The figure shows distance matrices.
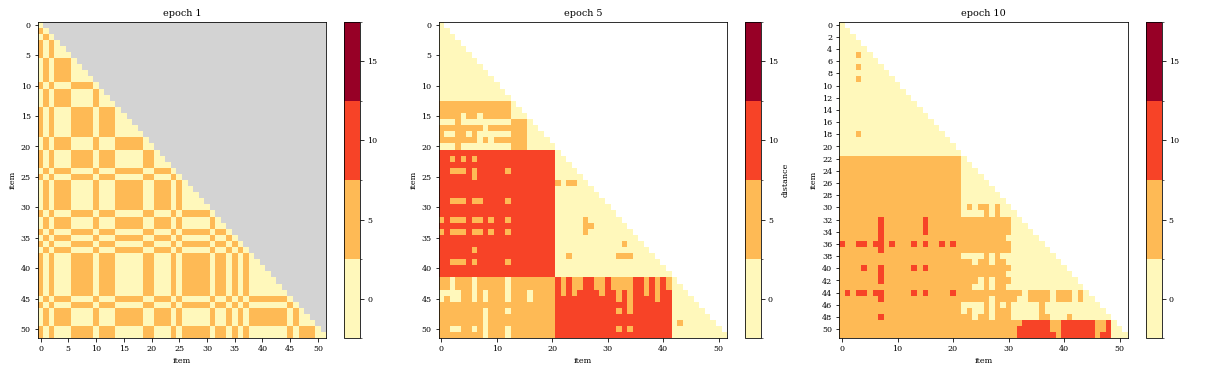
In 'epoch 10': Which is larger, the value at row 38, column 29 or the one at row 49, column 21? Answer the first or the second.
the second
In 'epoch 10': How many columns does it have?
52
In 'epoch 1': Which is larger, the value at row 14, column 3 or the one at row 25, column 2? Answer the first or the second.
the second
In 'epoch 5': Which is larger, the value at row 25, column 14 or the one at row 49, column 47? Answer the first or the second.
the first
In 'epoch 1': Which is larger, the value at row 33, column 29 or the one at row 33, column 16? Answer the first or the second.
the second
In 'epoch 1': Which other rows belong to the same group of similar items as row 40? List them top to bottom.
1, 3, 4, 5, 10, 14, 15, 16, 17, 18, 21, 22, 23, 25, 31, 34, 36, 38, 39, 41, 42, 43, 44, 46, 50, 51
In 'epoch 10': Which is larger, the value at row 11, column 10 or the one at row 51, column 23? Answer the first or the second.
the second
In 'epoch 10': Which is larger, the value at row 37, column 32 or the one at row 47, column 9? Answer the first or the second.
the second
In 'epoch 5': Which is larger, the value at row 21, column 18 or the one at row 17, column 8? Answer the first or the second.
the first
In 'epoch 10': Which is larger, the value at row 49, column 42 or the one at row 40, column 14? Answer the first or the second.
the first
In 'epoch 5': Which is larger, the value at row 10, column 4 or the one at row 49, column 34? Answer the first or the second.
the second
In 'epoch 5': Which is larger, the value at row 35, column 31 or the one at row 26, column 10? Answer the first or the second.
the second
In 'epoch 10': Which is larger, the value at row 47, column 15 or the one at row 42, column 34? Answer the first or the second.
the first
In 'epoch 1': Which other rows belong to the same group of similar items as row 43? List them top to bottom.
1, 3, 4, 5, 10, 14, 15, 16, 17, 18, 21, 22, 23, 25, 31, 34, 36, 38, 39, 40, 41, 42, 44, 46, 50, 51
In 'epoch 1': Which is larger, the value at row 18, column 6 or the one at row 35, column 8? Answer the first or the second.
the first
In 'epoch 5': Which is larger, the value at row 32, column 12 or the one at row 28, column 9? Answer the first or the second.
the second
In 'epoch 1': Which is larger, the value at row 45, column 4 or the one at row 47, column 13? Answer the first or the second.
the first
